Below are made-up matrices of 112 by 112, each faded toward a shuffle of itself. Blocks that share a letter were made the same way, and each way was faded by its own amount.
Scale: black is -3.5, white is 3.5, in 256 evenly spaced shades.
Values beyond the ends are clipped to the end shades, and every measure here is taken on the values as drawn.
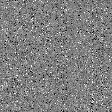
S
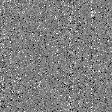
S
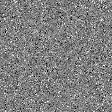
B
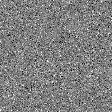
B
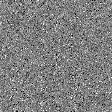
B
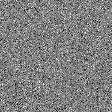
B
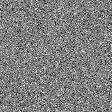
B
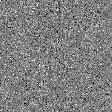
B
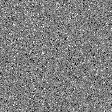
B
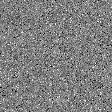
B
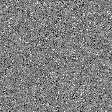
B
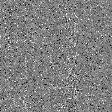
S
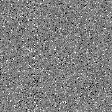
S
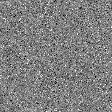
B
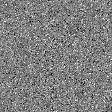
B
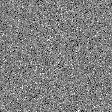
B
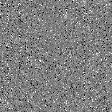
S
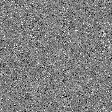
B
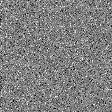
B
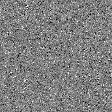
B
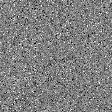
B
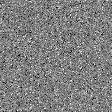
B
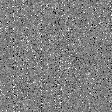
S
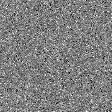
B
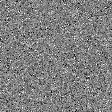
B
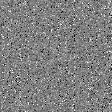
S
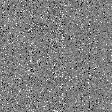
S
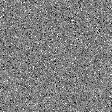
B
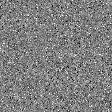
B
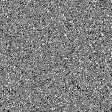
B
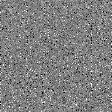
S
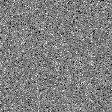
B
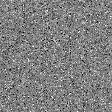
B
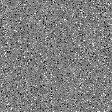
S
